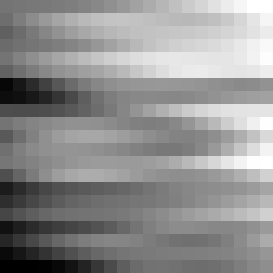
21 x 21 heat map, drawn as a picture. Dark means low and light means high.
The halves do not mirror each other. The ninth with the highest average is the top right. Values rise toward the top right. The grain runs across in streaks. The ninth with the lowest average is the bottom left. The histogram is bell-shaped.
